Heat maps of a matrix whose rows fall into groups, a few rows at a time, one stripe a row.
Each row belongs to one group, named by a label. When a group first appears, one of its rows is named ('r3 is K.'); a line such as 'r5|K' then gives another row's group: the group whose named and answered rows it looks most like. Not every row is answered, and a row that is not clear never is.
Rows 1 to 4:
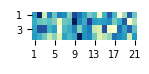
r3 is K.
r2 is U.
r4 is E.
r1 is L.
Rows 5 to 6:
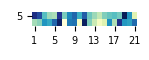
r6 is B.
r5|L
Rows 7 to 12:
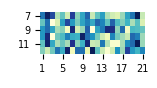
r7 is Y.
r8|L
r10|L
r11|Y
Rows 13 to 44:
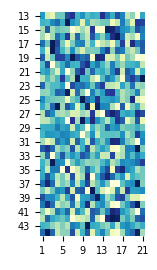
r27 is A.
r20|L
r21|U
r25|U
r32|Y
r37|Y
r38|B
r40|Y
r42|A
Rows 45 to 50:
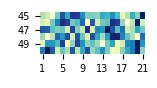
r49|K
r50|Y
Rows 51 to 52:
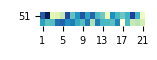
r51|L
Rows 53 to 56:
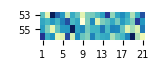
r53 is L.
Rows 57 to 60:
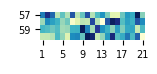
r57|Y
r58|A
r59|U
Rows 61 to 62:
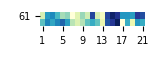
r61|A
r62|A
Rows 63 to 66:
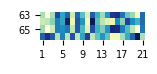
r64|B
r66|Y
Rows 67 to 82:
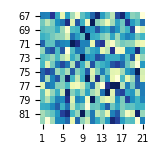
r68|B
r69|U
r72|K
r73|U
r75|Y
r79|B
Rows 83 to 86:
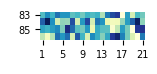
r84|Y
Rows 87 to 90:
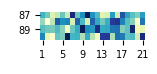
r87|E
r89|U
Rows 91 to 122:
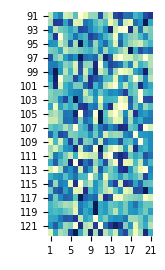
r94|L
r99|Y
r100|L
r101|L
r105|B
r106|B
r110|B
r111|A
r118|E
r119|E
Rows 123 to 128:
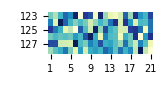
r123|B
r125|E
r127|L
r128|U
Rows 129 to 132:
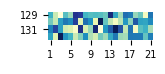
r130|B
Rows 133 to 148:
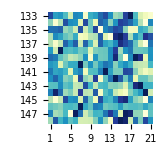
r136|A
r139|E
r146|E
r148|A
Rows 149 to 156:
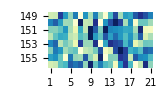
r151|U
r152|U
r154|A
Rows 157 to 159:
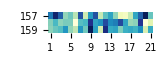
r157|Y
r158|U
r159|U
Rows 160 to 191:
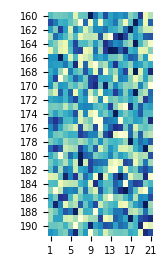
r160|U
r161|E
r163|A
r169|L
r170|U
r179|Y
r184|E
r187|Y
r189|A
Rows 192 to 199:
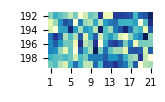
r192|A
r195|Y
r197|E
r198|U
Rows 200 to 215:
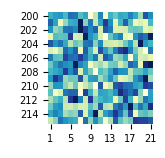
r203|K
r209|Y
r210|A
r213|A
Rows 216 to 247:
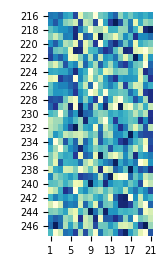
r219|B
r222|E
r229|K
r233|A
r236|B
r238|A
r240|U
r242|A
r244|U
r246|Y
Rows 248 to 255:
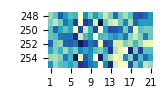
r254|B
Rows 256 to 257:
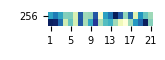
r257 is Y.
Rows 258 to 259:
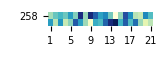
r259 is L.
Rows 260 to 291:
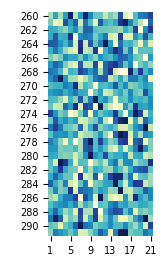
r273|B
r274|E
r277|A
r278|U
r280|U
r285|K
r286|B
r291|A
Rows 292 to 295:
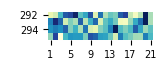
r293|Y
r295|L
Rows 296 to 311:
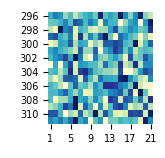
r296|U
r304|K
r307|U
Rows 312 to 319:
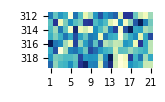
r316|L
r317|L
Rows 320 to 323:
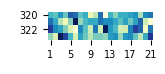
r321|L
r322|E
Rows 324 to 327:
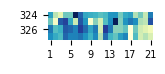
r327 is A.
